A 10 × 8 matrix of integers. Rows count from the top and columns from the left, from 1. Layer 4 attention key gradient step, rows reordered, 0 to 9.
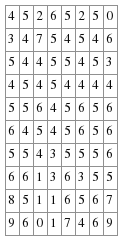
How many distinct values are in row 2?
5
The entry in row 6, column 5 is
5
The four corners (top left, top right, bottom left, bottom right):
4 0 9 9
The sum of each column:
55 49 34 37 52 44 50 52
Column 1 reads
4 3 5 4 5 6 5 6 8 9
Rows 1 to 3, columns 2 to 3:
5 2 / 4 7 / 4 4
